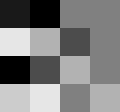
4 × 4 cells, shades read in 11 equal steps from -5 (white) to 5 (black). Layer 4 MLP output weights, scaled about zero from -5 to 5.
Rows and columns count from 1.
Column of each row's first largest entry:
2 3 1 3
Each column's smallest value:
-4 -4 -2 -2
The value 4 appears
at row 1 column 1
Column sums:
2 1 0 -2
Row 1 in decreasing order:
5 4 0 0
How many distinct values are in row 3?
4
